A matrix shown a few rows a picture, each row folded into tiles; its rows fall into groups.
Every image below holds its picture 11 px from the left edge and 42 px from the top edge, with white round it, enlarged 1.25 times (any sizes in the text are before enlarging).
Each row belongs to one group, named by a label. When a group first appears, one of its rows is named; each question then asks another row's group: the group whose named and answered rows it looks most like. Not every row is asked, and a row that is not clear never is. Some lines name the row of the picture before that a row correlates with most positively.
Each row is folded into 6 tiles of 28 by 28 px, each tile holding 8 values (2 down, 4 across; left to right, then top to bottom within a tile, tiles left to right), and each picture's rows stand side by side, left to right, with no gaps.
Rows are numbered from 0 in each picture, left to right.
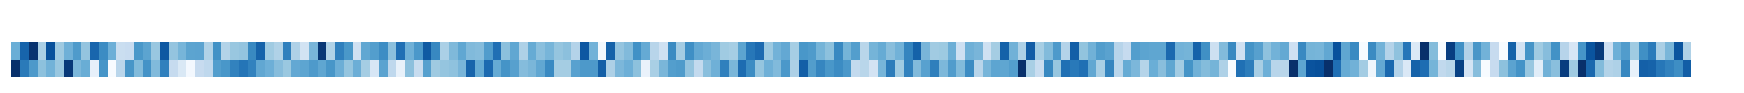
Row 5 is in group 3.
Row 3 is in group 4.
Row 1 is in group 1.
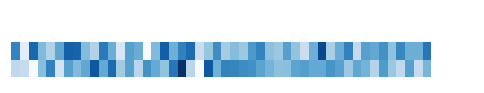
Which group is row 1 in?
1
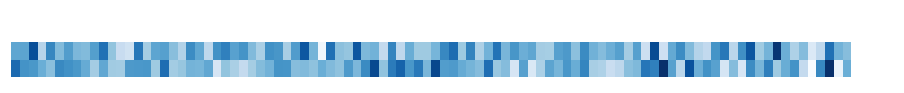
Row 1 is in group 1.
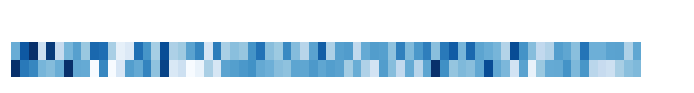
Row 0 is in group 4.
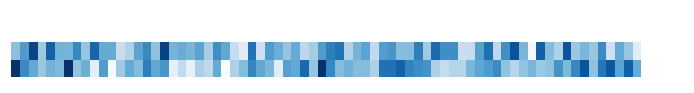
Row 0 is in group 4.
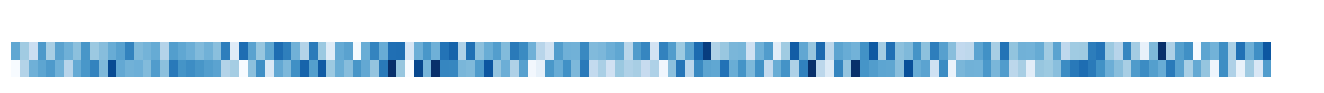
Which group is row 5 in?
1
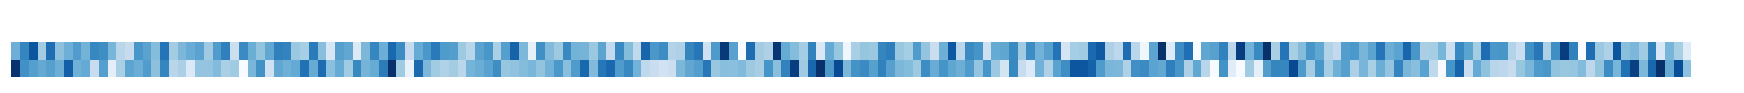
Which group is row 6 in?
3
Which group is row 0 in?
4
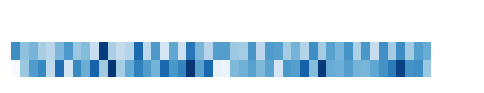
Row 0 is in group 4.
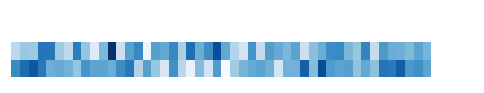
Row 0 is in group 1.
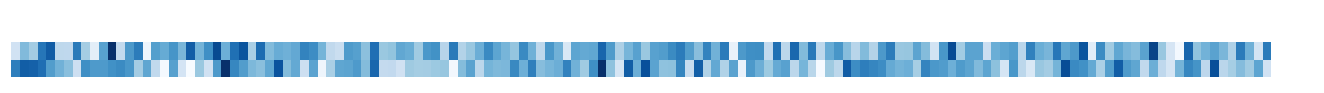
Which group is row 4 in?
1
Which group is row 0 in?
1
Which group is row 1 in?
4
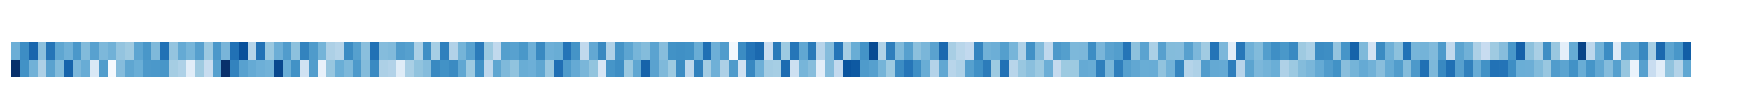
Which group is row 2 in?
3
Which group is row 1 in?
4
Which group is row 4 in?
4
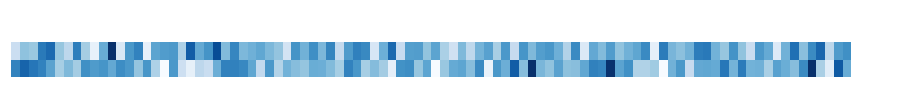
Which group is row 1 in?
3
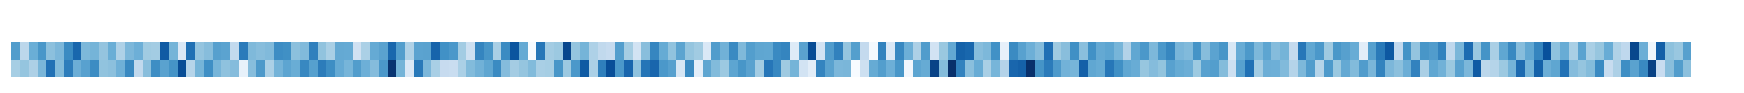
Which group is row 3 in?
3
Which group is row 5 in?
3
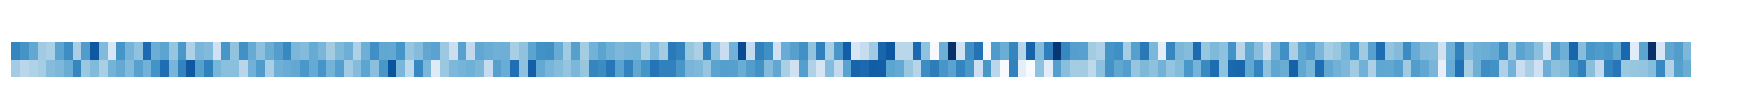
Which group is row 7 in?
3
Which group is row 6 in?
3
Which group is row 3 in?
1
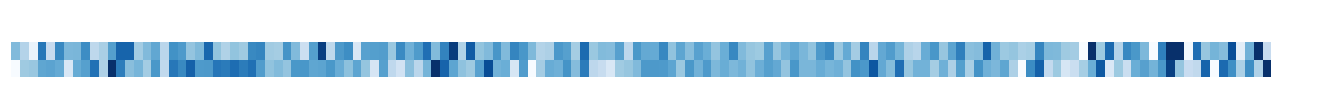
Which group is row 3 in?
4
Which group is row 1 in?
1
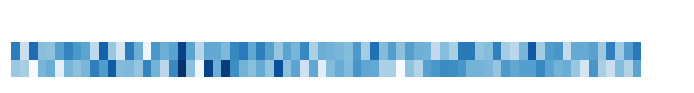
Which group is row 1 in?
4
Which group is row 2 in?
1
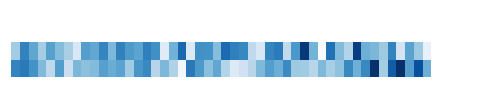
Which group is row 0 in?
3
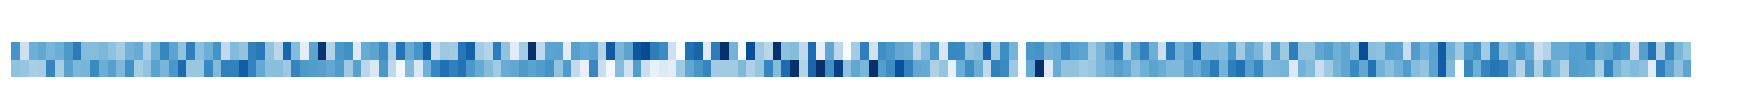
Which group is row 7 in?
3
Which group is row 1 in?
1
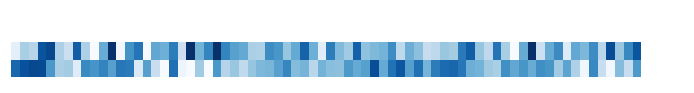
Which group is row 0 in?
1
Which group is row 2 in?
1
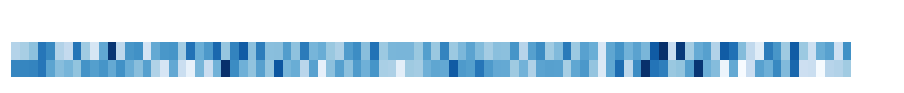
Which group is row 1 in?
4
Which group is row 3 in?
4
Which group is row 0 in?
1
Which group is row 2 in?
3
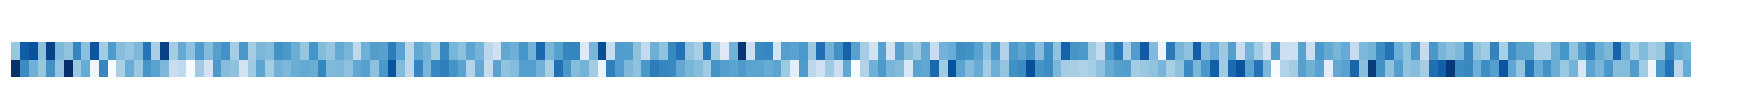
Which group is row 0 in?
4
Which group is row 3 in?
1
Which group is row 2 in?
3
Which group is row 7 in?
3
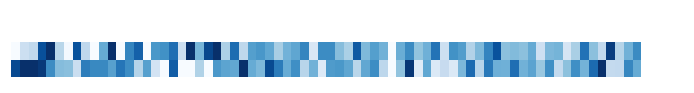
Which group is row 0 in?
1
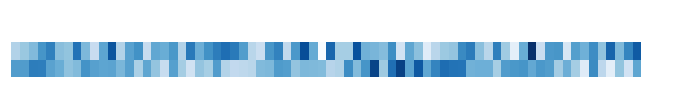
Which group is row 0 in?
1
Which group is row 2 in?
1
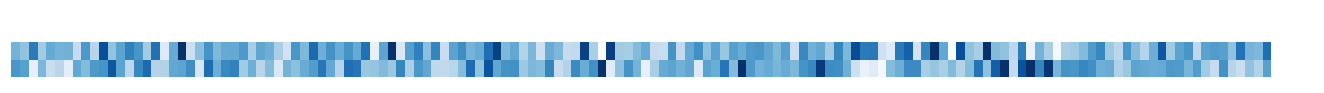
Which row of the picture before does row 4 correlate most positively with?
1
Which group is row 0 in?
3
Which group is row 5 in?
1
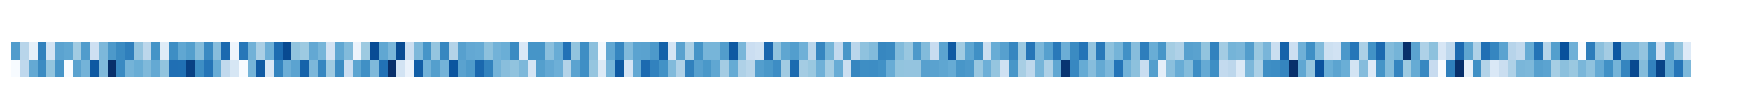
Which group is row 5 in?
4
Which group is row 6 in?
3
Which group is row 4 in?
1
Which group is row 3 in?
4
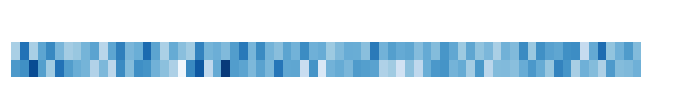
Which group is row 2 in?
3
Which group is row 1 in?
4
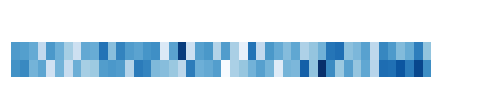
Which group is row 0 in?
3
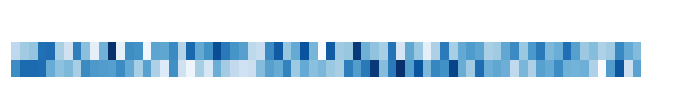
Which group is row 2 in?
3
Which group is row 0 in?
1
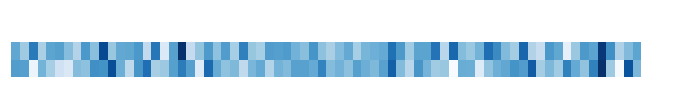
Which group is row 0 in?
3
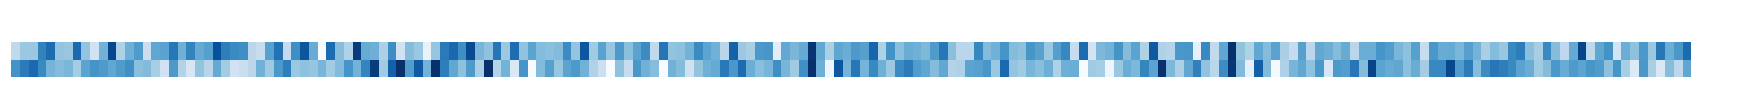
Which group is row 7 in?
1
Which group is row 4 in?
4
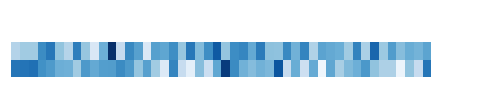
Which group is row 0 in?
1
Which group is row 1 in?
4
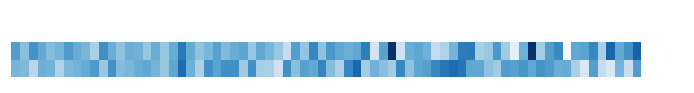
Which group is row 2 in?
1
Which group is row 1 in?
3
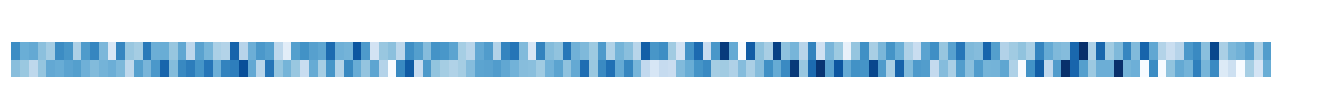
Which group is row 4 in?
3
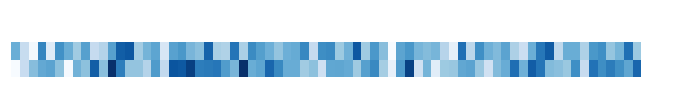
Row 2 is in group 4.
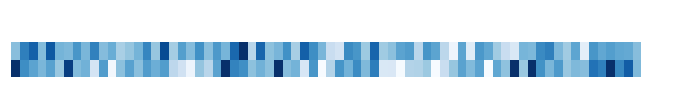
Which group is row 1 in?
4
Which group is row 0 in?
4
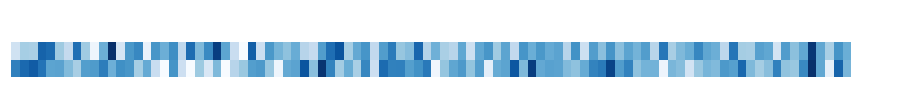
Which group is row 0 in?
1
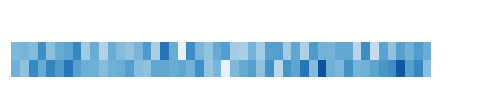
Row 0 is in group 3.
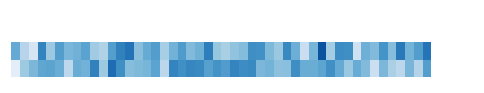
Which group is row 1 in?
1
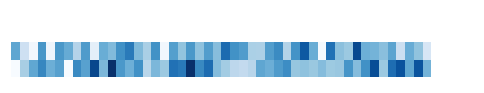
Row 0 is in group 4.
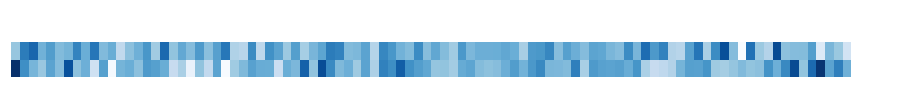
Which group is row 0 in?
4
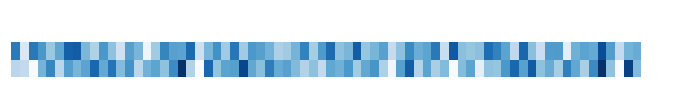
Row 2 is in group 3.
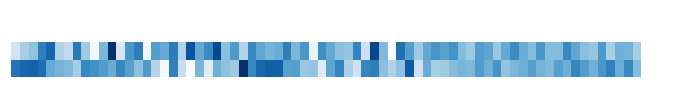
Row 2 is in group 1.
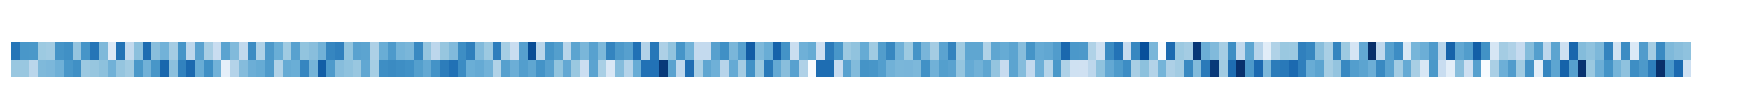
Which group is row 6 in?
1
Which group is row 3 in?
3
